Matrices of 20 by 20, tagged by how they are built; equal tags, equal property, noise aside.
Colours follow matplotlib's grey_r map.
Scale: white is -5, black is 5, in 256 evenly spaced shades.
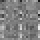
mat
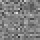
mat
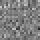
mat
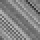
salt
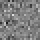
mat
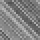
salt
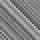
salt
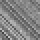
salt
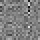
mat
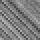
salt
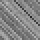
salt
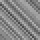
salt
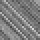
salt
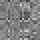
mat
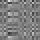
mat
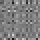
mat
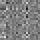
mat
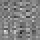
mat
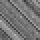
salt
